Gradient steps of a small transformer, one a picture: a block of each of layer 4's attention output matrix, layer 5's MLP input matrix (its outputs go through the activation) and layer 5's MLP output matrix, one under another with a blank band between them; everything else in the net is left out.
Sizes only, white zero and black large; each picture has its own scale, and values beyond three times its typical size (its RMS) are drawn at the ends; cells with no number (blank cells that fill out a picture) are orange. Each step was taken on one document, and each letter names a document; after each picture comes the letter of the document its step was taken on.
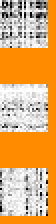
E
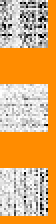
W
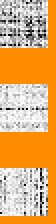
W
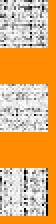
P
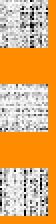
P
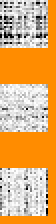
E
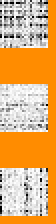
E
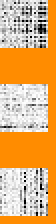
W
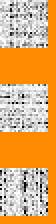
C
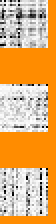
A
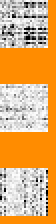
W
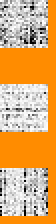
P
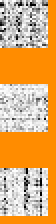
A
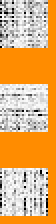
P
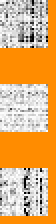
C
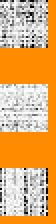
P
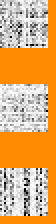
A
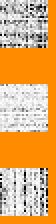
P
